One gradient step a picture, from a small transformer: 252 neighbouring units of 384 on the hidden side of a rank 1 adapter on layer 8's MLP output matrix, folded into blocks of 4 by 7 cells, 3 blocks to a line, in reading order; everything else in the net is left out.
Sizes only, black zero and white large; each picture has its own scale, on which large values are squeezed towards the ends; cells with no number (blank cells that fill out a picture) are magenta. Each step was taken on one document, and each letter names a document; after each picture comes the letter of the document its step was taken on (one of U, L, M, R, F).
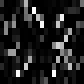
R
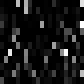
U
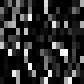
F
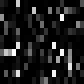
R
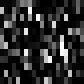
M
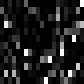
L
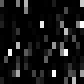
U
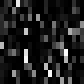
F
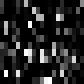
R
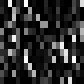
F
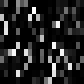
R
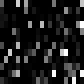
U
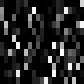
R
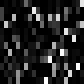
L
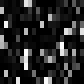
M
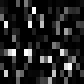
R
